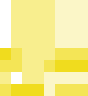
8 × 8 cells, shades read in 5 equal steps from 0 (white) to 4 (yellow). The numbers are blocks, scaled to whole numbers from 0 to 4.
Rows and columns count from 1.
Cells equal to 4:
7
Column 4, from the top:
2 2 2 2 2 2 2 4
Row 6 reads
3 3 2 2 3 4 4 4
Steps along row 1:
up same same same down same same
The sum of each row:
11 11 11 11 22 25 10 25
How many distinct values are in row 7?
3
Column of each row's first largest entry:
2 2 2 2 1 6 1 2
